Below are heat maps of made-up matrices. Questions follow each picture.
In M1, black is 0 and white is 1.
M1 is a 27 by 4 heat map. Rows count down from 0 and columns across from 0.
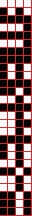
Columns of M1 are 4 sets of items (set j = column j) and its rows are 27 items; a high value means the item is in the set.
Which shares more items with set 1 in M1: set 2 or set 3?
set 3
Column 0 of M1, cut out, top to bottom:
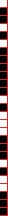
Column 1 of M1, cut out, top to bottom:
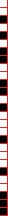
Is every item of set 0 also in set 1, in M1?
yes
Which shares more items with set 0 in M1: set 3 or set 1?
set 1
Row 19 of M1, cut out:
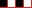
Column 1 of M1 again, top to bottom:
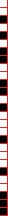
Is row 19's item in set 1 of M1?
yes
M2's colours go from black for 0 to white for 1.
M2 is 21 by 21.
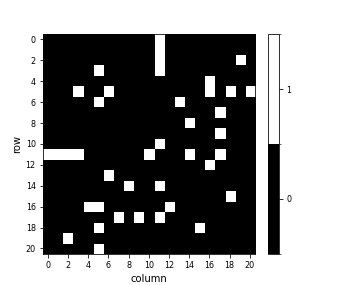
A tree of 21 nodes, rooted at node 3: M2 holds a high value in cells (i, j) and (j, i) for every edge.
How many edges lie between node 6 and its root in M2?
2
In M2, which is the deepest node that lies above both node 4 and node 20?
5
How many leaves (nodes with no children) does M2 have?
12
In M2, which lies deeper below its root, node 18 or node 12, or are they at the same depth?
node 12
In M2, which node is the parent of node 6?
5
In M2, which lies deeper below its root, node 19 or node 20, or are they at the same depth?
node 19
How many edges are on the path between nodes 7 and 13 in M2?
6
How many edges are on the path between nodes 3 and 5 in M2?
1
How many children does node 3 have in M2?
2
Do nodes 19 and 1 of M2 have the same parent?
no
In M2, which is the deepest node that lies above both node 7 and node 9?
17
